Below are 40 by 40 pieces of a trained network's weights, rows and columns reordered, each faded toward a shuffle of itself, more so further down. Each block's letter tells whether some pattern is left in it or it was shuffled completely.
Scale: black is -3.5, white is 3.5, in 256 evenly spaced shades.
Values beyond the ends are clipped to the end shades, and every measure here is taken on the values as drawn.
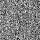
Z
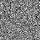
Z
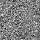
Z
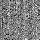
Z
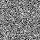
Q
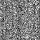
Z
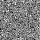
Q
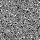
Q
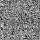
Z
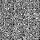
Z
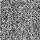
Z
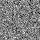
Q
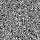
Q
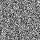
Q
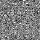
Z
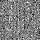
Z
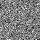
Q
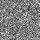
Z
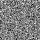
Q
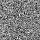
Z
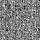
Z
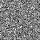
Q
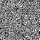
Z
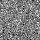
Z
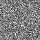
Q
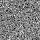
Q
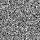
Q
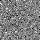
Q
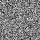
Q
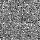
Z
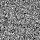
Q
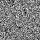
Q
